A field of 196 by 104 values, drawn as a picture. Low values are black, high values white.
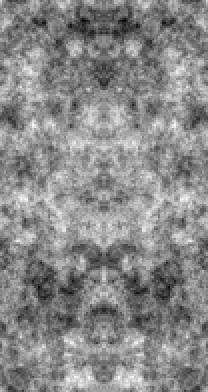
The left and right halves mirror each other. There are no regular stripes. There is no overall slope. The field is mottled with small blotches. No single row or column stands out from its neighbours.
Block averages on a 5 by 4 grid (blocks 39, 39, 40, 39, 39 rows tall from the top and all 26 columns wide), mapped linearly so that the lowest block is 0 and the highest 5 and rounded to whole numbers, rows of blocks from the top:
2 0 0 2 / 4 4 4 4 / 4 5 5 4 / 1 1 1 1 / 2 3 3 2
